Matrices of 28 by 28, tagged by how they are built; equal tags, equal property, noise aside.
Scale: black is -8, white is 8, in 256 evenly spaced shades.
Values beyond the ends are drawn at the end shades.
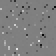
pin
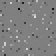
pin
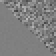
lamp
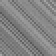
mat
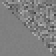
lamp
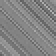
mat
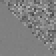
lamp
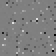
pin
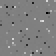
pin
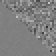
lamp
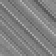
mat
